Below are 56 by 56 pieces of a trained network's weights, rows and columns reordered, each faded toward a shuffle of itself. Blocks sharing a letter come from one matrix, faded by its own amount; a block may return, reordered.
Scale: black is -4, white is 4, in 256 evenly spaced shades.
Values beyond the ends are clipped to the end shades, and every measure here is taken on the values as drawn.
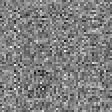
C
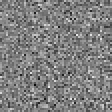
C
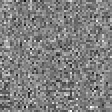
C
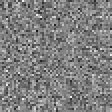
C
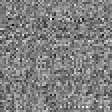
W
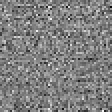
W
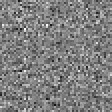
C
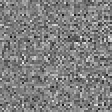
W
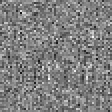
C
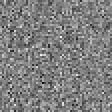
C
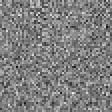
W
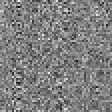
C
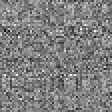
W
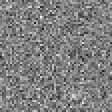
C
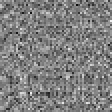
W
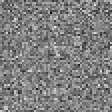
W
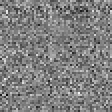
W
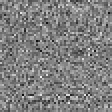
W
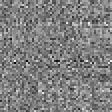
W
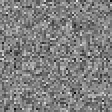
C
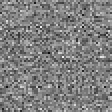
W
